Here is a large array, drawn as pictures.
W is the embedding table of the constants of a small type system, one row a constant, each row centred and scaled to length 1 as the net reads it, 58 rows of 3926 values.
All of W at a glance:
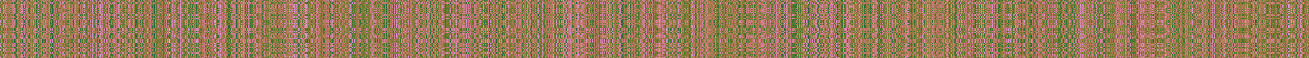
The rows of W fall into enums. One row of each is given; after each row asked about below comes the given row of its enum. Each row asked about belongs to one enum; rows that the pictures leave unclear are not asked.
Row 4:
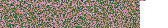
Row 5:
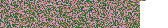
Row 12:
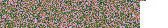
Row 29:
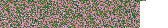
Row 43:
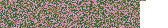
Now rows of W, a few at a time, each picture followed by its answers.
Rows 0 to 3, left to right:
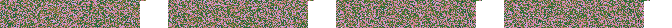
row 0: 43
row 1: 5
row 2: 29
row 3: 29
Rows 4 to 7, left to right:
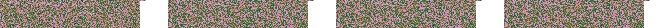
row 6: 5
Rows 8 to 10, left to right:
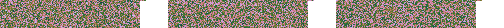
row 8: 12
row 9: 4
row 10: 43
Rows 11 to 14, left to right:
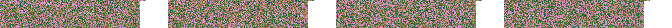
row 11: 4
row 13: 5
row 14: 29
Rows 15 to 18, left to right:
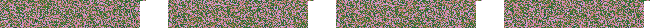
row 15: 29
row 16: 5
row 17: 5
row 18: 29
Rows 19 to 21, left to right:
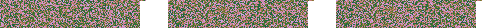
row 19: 5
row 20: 43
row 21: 43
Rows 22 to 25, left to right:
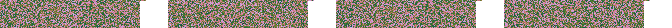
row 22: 43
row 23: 4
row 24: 43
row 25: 5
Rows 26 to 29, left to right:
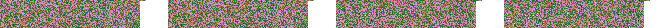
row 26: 5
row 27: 5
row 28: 29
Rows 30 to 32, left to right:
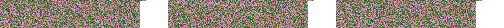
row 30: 29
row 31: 4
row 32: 29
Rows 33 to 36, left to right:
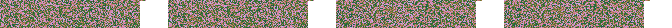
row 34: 5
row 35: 43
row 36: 43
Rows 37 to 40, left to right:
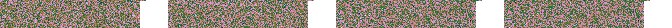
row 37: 12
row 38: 4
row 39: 29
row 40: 29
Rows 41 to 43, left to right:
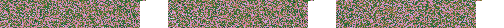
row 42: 29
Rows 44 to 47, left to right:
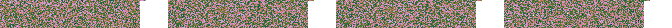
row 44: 4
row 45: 43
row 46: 43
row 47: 29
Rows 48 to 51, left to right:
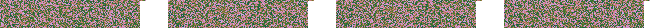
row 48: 5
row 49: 43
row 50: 43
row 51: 5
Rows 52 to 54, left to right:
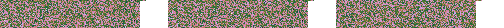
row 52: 29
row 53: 29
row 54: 5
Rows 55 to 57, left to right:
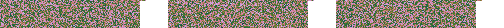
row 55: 5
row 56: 4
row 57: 43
